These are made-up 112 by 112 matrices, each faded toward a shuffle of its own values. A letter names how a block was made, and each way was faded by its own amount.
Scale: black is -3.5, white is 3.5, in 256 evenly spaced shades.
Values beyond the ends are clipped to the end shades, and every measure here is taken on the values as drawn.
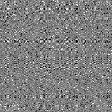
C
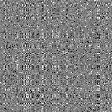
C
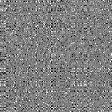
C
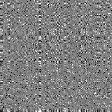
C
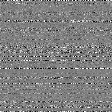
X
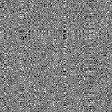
C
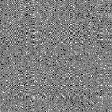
C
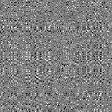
C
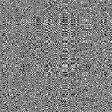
C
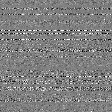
X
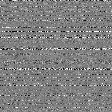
X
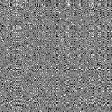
C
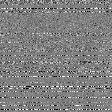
X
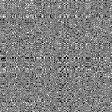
C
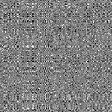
C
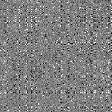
C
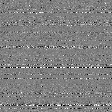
X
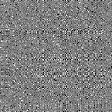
C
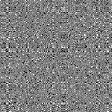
C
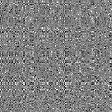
C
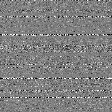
X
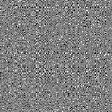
C
